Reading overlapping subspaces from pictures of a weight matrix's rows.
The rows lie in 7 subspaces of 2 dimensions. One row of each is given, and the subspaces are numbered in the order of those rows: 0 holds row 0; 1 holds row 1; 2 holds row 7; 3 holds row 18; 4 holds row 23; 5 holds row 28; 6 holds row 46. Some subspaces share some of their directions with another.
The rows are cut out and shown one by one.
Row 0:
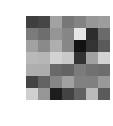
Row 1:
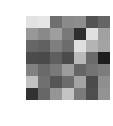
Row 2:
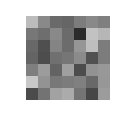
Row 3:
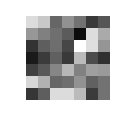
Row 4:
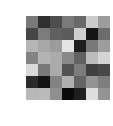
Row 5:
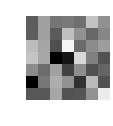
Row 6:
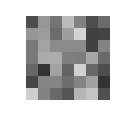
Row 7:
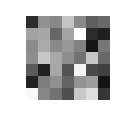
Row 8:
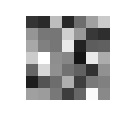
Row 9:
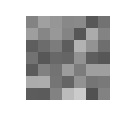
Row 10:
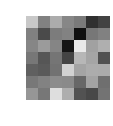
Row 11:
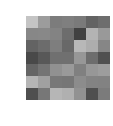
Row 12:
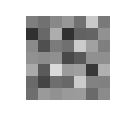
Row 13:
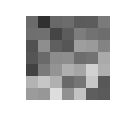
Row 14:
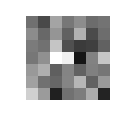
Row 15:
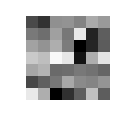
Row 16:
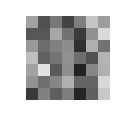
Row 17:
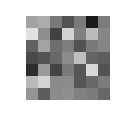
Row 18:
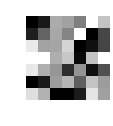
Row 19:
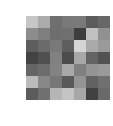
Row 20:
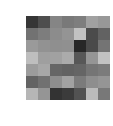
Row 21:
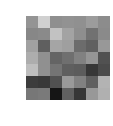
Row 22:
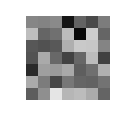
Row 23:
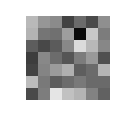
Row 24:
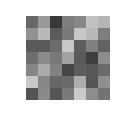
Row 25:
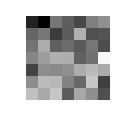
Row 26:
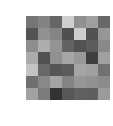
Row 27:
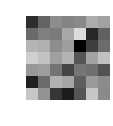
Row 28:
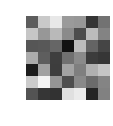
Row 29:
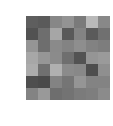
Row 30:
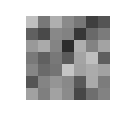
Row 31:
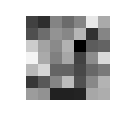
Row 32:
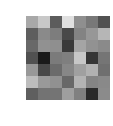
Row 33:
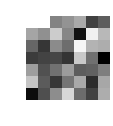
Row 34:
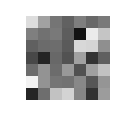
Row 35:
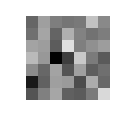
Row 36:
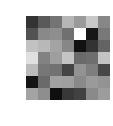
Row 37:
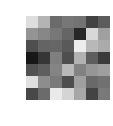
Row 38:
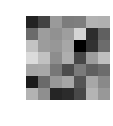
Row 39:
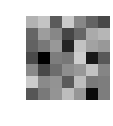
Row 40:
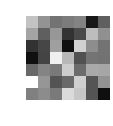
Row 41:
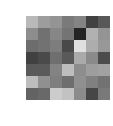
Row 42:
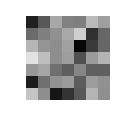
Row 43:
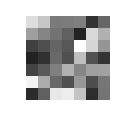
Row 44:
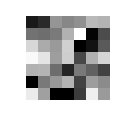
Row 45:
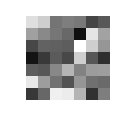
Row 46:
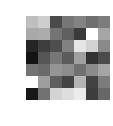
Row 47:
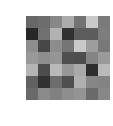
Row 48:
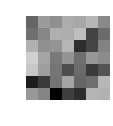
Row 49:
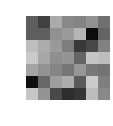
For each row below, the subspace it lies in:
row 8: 4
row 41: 6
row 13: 1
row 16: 2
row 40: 0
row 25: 1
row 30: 6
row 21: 1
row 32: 4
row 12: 3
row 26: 4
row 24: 6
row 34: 2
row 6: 2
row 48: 1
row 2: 2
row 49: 6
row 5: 0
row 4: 5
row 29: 3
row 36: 4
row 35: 0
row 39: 4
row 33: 1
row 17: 3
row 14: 0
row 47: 3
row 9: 5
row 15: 0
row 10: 6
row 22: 4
